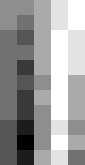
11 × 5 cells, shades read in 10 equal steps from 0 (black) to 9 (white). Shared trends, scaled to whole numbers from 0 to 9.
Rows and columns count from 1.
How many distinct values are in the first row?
4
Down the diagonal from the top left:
5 4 6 9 8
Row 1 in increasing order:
5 5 6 8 9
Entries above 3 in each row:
5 5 4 5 4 4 4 4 3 3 3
